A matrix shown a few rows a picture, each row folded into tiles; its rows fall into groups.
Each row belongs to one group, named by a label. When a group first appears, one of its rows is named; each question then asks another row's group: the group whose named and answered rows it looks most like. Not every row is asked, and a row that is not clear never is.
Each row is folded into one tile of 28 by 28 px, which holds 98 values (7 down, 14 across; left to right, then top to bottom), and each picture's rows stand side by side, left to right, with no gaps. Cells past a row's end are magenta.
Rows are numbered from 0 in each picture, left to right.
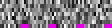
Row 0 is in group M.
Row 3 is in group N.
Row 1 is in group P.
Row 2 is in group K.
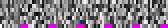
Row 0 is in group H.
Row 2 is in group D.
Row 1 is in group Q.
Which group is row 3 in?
P
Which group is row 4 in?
P
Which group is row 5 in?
H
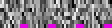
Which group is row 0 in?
K
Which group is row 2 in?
D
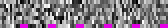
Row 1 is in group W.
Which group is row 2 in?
N
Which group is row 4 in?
N
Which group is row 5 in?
H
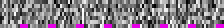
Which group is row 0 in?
H
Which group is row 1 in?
K
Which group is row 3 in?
P
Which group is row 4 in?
P
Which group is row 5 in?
Q
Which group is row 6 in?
H
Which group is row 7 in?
D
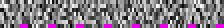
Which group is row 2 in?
W
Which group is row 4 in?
D
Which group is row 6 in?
Q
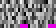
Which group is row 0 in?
M
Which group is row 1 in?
K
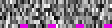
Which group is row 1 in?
W
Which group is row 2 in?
H
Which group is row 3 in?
D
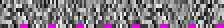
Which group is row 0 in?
W
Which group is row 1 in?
K
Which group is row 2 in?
H
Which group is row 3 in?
H
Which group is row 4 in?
M
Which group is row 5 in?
W
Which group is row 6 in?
K
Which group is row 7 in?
Q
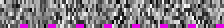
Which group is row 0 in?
D
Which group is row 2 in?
N
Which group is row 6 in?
W
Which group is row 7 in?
Q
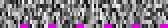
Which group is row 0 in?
K
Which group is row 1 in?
P
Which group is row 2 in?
Q
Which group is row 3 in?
N
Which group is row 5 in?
W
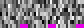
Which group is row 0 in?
D
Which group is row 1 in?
K
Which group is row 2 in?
H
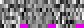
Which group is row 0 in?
P
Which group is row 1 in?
M
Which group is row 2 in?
Q
